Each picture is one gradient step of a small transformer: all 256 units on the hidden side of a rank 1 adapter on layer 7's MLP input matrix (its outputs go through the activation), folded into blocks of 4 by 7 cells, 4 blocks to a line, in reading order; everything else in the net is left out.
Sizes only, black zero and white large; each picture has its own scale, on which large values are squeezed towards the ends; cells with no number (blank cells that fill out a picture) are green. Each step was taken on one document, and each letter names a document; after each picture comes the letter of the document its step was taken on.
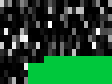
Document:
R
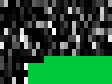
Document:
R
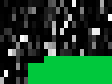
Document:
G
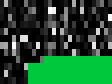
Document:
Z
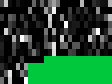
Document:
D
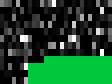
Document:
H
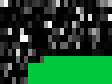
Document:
H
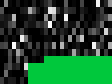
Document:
Z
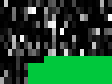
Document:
G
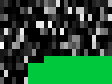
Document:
R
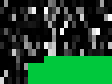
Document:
G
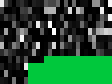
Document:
R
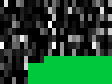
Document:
R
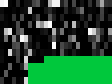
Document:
H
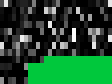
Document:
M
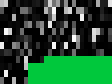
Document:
M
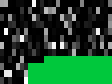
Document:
D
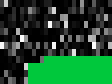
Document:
Z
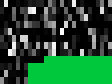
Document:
G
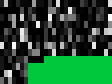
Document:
D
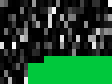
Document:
D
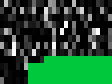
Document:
G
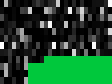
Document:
R
